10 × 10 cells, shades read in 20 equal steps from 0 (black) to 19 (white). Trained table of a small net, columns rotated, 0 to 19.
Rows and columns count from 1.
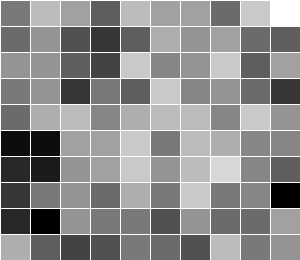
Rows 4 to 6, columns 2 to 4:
11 4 9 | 13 14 10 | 1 12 12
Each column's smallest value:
1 0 4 4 7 6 6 8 7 0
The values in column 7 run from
6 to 15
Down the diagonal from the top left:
9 11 7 9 13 9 14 9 8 11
